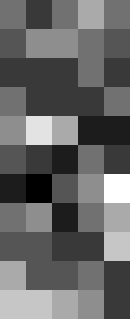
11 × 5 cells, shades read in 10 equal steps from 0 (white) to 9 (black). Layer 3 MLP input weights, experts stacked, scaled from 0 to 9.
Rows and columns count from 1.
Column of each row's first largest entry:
2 1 1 2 4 3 2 3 3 5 5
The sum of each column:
57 60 64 58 57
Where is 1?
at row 5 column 2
